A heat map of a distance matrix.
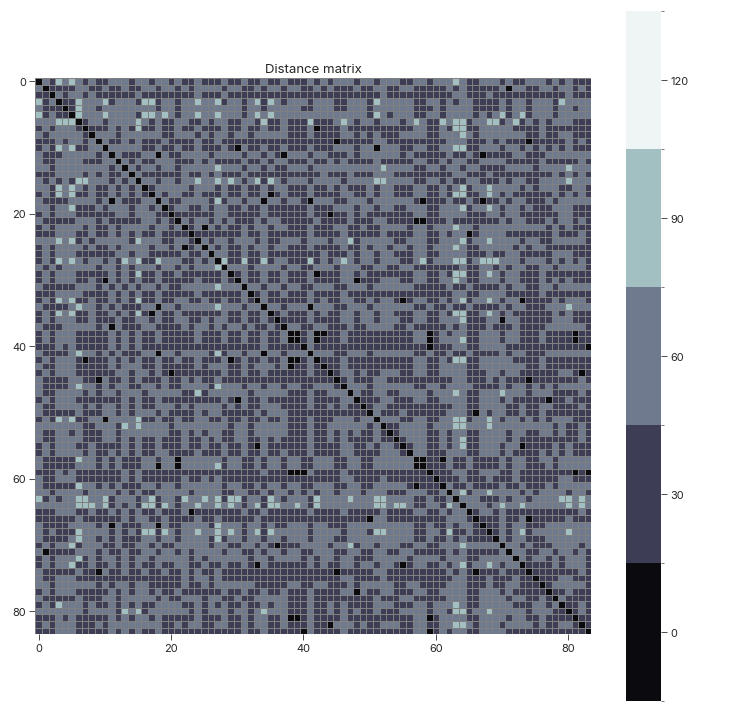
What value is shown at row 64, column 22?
60
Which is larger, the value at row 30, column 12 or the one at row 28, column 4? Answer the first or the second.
the second
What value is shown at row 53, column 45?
30
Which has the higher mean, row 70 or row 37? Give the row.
70
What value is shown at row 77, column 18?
60
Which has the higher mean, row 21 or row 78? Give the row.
78
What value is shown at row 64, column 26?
60
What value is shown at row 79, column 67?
60
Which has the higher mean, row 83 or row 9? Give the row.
83
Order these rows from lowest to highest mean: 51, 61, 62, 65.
65, 61, 51, 62
